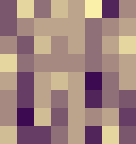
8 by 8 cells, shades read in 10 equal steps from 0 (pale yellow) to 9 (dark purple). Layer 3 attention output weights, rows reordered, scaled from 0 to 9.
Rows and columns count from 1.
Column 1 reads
6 6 4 1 3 4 4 2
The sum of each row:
29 31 28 30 35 41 38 39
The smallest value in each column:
1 1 2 2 3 0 1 1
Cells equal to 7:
5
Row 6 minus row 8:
2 0 -4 0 0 0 4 0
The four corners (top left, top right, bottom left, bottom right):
6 4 2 6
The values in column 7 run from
1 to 8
